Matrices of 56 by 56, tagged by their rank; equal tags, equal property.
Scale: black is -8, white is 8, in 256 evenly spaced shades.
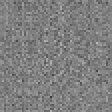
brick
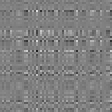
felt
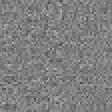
brick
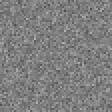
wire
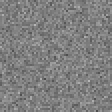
wire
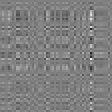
felt
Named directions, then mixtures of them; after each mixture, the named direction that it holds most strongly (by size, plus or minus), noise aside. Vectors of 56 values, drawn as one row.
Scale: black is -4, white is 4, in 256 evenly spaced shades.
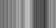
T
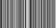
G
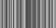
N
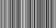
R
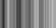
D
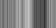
T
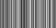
R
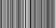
G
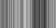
T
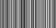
R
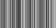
R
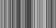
T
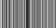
G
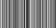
G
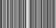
G
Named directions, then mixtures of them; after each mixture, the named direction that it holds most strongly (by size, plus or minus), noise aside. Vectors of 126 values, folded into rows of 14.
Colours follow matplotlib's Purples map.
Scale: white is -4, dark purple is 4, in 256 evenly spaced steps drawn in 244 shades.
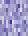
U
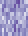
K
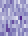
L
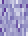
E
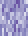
K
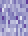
L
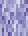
K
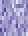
E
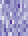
U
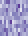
U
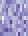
U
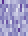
U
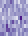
L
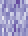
K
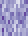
K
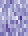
L
